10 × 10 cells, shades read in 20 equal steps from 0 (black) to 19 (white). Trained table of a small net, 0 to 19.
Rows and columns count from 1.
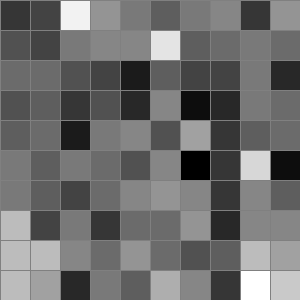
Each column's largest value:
14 14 18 11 11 17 12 10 19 15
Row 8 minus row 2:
8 0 0 -6 -2 -9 4 -5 1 2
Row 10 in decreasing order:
19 15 14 13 12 10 9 7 4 3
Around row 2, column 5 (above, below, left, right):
9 2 10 17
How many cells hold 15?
1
